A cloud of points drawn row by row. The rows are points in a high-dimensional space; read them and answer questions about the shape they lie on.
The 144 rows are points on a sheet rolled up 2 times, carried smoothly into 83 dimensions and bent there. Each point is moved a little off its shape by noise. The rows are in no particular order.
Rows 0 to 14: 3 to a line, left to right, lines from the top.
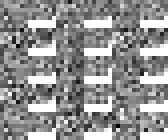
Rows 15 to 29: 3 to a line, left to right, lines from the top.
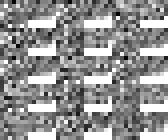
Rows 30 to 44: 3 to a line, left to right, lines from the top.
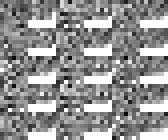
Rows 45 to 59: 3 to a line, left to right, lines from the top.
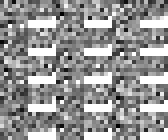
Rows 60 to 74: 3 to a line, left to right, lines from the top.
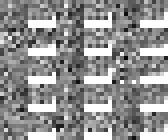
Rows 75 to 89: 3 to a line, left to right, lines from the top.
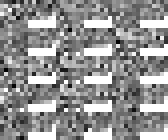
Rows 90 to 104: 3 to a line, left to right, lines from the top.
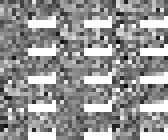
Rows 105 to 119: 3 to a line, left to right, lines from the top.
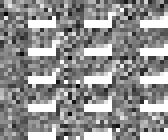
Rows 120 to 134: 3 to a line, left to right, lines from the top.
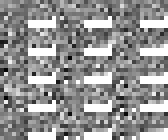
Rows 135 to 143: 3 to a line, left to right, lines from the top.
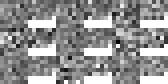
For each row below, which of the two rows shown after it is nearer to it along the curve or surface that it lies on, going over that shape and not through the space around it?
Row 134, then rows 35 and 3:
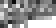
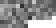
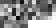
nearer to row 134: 3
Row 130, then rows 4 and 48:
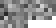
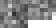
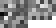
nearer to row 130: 4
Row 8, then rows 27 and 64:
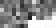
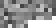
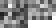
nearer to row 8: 64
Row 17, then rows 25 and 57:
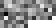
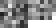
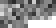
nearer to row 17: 25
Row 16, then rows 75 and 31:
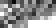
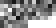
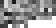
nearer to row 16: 75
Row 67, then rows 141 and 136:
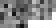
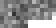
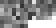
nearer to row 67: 136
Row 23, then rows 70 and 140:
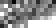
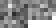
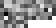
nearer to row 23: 140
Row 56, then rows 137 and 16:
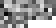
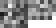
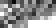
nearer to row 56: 137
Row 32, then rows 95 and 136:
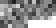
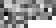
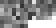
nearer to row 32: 136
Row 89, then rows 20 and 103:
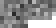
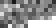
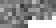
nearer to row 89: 103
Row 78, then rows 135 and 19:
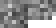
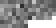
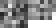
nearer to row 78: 135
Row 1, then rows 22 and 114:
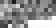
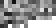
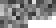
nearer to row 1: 114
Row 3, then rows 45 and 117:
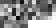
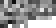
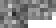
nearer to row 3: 45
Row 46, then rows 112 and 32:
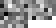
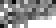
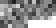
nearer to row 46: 112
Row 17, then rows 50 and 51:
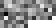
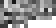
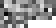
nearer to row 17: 51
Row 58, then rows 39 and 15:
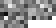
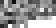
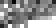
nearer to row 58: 39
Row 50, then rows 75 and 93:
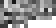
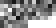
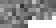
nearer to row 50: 75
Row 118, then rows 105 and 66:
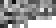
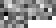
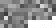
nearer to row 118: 105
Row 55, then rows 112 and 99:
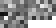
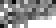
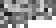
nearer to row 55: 99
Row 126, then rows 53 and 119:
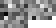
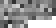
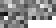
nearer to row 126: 119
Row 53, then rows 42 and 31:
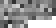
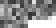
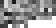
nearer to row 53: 42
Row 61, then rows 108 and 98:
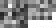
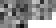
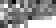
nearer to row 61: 108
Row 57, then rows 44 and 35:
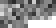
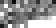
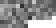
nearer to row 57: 35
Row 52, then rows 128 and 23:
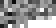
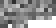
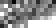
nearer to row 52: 23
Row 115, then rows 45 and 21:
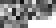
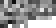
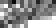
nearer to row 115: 21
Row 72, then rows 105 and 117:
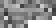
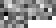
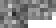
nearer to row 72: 117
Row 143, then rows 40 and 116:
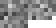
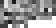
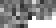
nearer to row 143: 116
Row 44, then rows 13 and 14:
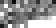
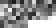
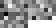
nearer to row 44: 13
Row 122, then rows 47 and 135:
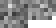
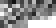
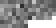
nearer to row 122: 135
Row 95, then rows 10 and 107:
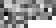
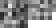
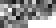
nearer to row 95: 10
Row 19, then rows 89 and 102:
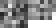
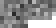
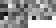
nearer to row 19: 102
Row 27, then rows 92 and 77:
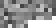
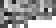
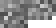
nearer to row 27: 77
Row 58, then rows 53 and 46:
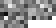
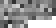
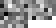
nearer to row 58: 46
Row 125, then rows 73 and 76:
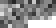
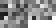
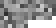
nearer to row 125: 76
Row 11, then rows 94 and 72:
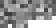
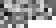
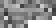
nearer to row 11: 72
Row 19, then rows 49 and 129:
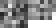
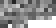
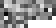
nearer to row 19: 129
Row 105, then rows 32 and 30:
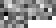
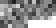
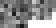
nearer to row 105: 30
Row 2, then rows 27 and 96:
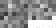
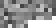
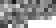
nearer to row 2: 27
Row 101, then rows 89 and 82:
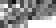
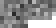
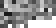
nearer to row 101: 82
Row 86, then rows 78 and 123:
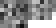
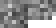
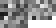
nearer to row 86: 123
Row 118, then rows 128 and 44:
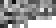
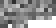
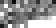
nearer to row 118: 44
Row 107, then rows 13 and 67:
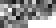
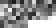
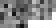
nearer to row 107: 13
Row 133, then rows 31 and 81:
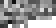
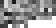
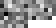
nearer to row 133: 31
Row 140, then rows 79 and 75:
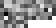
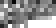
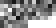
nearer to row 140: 79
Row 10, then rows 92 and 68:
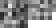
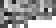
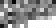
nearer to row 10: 92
